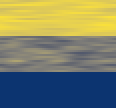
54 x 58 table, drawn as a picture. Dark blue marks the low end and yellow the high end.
The table splits into 3 rows of 1 panel. Panel 1,1: very high, streaked across, faint in contrast. Panel 2,1: middling, streaked across. Panel 3,1: very low, flat.
